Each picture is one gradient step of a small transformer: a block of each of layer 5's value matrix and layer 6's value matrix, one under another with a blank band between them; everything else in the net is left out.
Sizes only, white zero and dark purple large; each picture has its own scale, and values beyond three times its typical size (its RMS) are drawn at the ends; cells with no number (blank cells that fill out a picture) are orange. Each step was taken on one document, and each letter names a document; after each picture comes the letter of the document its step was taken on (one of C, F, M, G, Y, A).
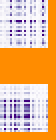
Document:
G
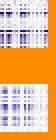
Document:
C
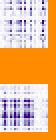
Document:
G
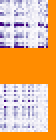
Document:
C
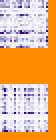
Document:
C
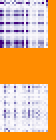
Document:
C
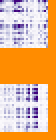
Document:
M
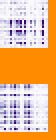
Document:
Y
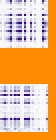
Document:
Y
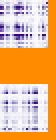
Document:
M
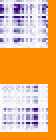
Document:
M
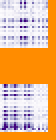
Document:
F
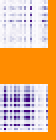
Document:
G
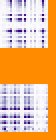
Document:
Y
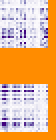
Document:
F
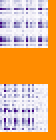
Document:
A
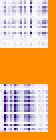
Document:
G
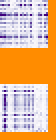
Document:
A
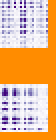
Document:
F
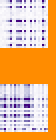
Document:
G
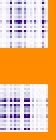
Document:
G
